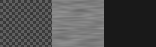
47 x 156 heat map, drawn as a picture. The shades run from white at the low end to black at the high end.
It is made of 1 by 3 panels. Panel 1,1: high, checkered. Panel 1,2: middling, streaked across, faint in contrast. Panel 1,3: very high, flat.
